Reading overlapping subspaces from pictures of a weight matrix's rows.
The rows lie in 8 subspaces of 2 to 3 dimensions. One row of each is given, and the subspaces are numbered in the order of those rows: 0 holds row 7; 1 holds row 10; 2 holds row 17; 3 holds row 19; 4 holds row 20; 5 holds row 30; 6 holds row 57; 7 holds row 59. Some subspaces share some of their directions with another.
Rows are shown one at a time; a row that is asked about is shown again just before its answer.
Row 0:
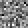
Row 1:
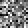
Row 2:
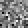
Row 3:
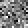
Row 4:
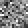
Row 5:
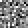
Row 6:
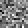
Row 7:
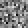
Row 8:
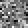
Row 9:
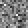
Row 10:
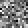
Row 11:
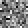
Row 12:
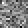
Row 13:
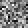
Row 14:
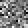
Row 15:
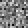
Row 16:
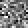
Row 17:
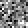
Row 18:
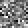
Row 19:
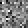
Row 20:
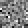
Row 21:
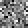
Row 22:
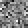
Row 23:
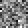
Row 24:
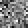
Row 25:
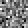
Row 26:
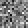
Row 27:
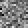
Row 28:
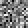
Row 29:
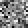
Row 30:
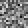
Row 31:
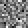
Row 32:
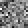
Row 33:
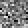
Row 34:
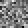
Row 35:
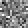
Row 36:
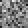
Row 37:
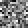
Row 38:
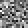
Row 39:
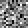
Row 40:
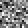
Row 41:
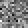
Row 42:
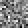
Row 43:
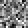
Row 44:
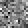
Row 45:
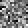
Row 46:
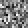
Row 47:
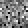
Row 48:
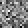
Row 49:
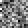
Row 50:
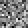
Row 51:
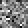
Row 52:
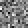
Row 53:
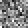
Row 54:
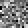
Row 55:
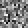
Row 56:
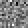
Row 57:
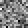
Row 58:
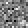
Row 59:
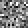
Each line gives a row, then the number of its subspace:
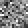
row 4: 7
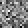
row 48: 3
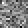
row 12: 3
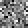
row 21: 5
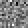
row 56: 7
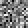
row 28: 2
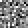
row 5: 7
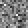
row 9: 6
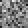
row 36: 4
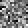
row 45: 0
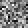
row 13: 0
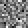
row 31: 6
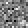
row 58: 2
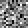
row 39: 5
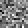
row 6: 1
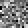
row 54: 1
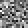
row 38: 1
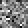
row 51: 3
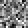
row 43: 6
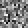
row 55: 0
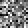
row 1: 2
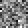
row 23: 6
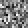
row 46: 0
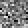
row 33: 4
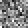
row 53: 4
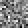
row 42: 0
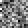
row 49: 6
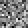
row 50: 6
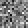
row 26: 2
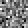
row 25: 3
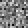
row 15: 7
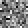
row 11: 3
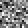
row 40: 1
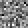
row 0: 7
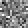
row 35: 3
